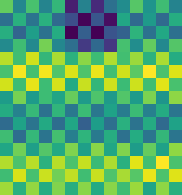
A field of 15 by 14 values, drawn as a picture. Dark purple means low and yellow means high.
Odd patch: lower, in the top middle. Stripes: horizontal, repeating 2 times. Ninth with the lowest average: top middle.
